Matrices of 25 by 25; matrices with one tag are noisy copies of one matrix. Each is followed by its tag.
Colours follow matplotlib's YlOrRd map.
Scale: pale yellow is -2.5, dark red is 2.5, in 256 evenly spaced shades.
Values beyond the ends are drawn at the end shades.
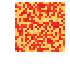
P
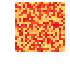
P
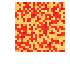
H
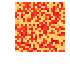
H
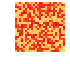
P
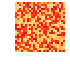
H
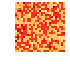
H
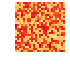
H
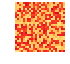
H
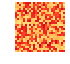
H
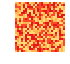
P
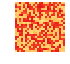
P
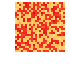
H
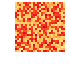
H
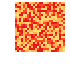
P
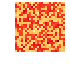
P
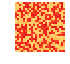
H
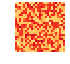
P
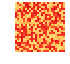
H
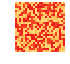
P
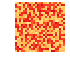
P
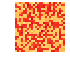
P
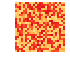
P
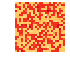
P
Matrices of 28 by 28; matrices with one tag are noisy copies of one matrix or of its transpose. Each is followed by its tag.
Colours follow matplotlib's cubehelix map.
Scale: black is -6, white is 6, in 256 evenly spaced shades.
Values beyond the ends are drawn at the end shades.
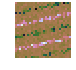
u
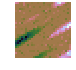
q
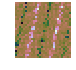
u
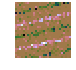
u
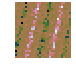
u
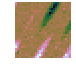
q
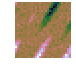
q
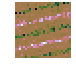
u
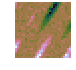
q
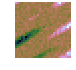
q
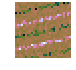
u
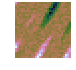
q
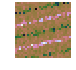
u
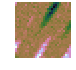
q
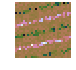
u
